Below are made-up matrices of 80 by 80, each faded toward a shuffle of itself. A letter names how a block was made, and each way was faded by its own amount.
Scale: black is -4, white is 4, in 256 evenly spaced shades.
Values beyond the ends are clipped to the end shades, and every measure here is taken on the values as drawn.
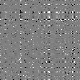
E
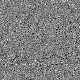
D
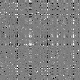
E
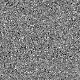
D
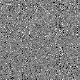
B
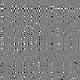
E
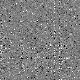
B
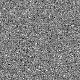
D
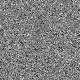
D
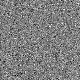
D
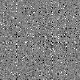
B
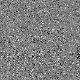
B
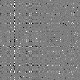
E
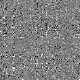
B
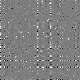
E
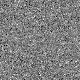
D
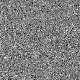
D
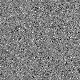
D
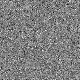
D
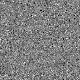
D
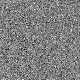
D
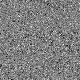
D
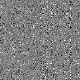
B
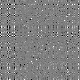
E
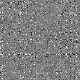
B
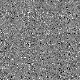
B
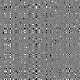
E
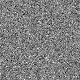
D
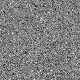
D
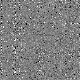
B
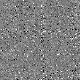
B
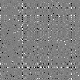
E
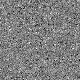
D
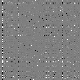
E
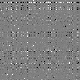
E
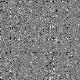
B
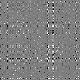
E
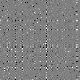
E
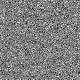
D
